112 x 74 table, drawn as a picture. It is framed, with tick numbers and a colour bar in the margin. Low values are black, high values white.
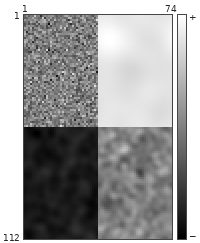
It is made of 2 by 2 panels. Panel 1,1: middling, fine-grained, strong in contrast. Panel 1,2: very high, smooth, faint in contrast. Panel 2,1: very low, blotchy, faint in contrast. Panel 2,2: middling, blotchy.
